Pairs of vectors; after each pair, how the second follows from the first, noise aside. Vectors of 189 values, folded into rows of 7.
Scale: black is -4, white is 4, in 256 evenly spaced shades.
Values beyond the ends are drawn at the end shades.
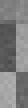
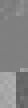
partly zeroed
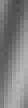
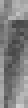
wrapped around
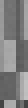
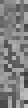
sign-scrambled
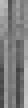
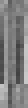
wrapped around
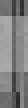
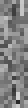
sign-scrambled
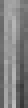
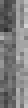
wrapped around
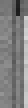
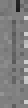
partly zeroed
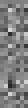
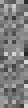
wrapped around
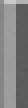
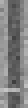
wrapped around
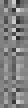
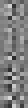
reversed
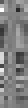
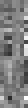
reversed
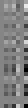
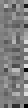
sign-scrambled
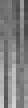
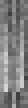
wrapped around
